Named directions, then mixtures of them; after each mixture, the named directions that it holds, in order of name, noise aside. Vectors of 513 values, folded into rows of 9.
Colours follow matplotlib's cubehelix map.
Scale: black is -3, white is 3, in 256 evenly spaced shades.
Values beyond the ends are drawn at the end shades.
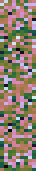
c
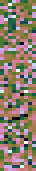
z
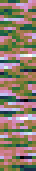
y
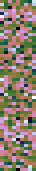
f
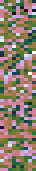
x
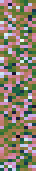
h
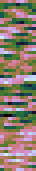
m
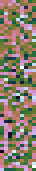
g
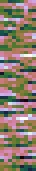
y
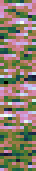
m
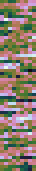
y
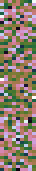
f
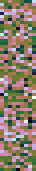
f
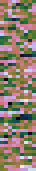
y, z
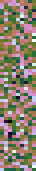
g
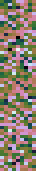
c, h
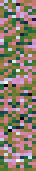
c, m, z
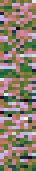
f, y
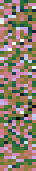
h, x, z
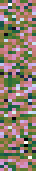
h, m, z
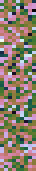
h, x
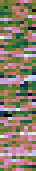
m, y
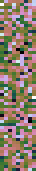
c, f
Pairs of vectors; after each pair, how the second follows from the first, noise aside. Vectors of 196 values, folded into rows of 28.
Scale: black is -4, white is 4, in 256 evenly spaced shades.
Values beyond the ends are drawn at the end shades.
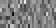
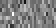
negated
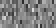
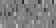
partly zeroed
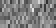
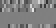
partly zeroed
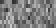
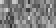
negated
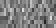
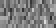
negated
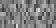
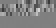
partly zeroed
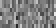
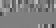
partly zeroed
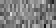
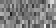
negated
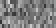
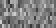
negated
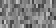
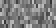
negated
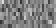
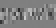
partly zeroed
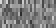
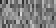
negated
